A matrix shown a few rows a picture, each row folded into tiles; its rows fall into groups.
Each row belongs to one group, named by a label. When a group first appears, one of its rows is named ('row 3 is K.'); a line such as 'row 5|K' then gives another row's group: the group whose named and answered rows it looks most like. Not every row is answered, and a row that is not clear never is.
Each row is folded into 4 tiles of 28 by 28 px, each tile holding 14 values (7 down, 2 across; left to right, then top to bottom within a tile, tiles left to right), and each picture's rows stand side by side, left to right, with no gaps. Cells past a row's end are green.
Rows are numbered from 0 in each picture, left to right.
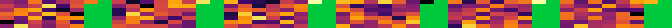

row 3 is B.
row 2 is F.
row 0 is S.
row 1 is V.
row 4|S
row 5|S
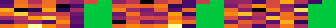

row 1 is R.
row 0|R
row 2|R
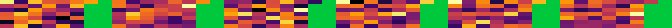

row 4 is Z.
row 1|V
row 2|R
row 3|Z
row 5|Z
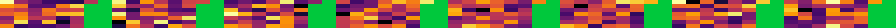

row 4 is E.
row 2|R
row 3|V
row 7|E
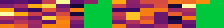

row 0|R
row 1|V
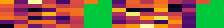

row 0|Z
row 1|R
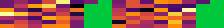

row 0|R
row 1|R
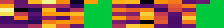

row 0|E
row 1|B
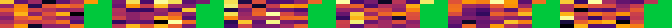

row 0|F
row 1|R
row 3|F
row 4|E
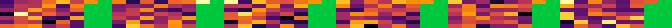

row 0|V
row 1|S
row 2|V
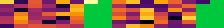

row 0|Z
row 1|B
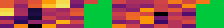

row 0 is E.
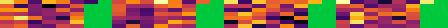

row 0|B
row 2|V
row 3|F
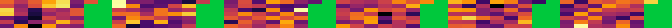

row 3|V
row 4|B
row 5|V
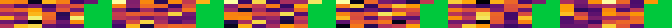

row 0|B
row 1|Z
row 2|Z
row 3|Z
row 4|B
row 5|E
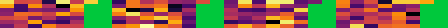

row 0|Z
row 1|R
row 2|R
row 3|S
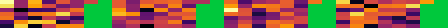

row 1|E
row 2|E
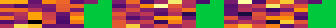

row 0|B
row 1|R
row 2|R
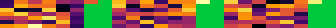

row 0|R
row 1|Z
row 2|F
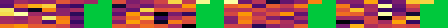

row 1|V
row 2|F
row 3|S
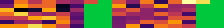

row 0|R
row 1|S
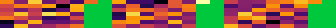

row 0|Z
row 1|F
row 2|V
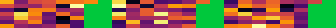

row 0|V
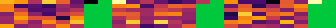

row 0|B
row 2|F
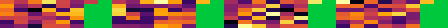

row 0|E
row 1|E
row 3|Z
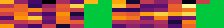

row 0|F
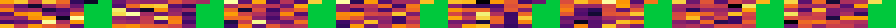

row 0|B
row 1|R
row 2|Z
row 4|B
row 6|Z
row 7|S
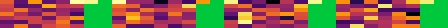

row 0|S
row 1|F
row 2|F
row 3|S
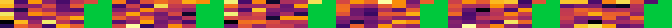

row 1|V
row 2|S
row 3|E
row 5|B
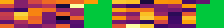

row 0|V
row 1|B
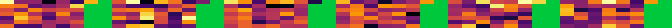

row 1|B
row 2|B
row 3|F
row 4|V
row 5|E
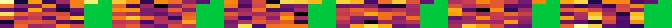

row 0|S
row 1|B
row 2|S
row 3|B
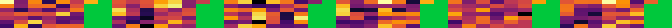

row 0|Z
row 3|E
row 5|E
